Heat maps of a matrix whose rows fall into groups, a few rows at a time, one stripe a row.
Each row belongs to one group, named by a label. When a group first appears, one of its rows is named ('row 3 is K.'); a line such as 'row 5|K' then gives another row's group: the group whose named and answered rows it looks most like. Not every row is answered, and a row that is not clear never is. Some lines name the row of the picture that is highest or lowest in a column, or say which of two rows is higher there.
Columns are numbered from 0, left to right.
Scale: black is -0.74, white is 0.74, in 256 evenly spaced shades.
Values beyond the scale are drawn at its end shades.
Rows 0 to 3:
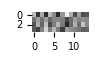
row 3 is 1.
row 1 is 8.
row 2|8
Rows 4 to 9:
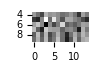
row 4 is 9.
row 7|9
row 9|8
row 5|1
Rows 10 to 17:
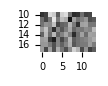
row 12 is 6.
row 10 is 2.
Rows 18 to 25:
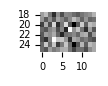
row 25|2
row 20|8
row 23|1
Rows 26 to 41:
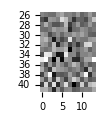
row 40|8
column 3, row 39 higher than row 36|No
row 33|1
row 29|1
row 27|2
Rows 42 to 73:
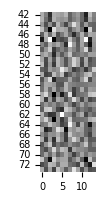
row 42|9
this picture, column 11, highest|47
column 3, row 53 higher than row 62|Yes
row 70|8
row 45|9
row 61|6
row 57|8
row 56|6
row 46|8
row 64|6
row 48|6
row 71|9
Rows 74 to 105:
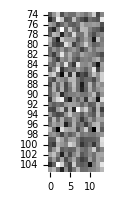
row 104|2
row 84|6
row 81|8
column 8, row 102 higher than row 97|No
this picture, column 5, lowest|91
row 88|8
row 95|8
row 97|9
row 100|2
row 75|2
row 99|2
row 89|8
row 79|9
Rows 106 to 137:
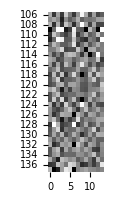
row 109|2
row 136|2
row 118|8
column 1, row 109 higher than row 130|No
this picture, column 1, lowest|137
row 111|2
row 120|2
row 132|6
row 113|6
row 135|9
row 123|8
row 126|6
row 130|8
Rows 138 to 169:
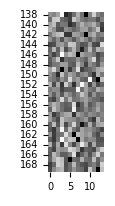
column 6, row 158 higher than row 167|No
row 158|6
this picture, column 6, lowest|162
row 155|1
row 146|1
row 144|2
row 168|2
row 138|6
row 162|6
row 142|6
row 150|9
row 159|9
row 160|8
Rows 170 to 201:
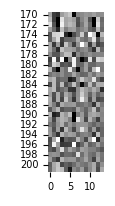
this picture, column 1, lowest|190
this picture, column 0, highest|172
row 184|8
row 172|9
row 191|6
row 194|9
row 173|9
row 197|1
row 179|8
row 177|9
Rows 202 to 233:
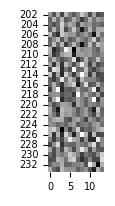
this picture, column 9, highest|216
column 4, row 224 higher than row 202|No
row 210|6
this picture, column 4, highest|209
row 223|6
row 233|9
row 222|9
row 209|6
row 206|9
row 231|2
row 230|2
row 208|8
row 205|8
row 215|1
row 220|6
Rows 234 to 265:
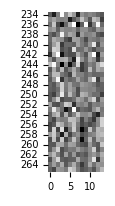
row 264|8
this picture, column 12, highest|236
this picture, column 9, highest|236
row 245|8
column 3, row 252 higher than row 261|Yes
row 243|6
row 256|2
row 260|2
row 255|2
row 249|1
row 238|1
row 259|8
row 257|8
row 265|2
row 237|9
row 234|1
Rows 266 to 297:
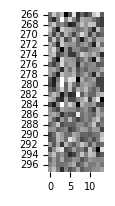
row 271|8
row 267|1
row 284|1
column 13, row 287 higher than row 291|No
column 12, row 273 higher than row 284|Yes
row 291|2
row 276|1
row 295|8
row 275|9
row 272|9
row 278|9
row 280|1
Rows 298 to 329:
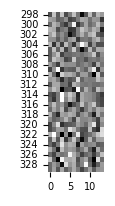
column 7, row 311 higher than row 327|Yes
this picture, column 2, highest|309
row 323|8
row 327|9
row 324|1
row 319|6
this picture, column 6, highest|300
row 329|8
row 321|2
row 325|9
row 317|8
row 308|9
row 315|1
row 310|9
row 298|8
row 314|1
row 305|8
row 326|2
